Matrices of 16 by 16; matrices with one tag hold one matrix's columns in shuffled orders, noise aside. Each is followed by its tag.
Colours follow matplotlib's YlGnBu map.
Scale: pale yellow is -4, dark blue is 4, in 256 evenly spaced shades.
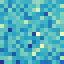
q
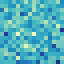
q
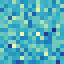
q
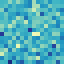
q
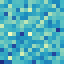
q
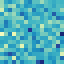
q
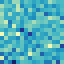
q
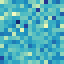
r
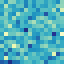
q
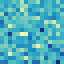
q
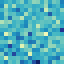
q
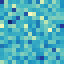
r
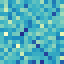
q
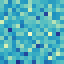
q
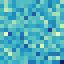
q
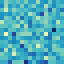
q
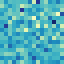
r
